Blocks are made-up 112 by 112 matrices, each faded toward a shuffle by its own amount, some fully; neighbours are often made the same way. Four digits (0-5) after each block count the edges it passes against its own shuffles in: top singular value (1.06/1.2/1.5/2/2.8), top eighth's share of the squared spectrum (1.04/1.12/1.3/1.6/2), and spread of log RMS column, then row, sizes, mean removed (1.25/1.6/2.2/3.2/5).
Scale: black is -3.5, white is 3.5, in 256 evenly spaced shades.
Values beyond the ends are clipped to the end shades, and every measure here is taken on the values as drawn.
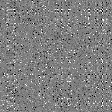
4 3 2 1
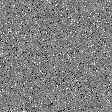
0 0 0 0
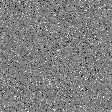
0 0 0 0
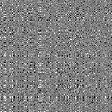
5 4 3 3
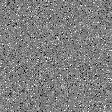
3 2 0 0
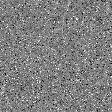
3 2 0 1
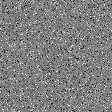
0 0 0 0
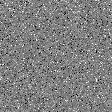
2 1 0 0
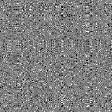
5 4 3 3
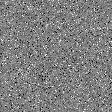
0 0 0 0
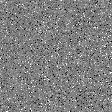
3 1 0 0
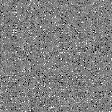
4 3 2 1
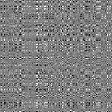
5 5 4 4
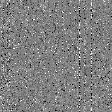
2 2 3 0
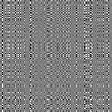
5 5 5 4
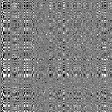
5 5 4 4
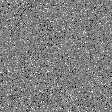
3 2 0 0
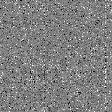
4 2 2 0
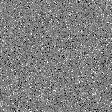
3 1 0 0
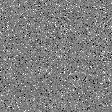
3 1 0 0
